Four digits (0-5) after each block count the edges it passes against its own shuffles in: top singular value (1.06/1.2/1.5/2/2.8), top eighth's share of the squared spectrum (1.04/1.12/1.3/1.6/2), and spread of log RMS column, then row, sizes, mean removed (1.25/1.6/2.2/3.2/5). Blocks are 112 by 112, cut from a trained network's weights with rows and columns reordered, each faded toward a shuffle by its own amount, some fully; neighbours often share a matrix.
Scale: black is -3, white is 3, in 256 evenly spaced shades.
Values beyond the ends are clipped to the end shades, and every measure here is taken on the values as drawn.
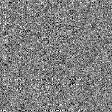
3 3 2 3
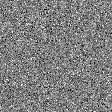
1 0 0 0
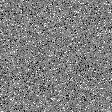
1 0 0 0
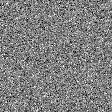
0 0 0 0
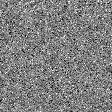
0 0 0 0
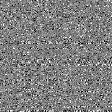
4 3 1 3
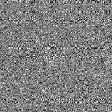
4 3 1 3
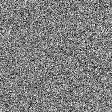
0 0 0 0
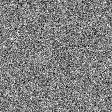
0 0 0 0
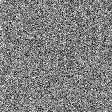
2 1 0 0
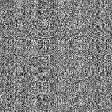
4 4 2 2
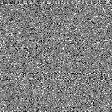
4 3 0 3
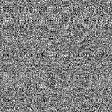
4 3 1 2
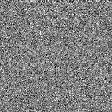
3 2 0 1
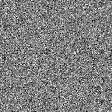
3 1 0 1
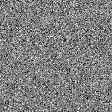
3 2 0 1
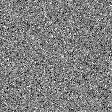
2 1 0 0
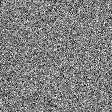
0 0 0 0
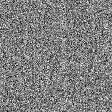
2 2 0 0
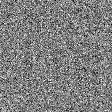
2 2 0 0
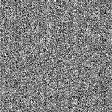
3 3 0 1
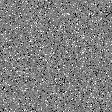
1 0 0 0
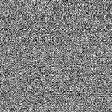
4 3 1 2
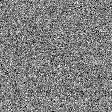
2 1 0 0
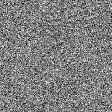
3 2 0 1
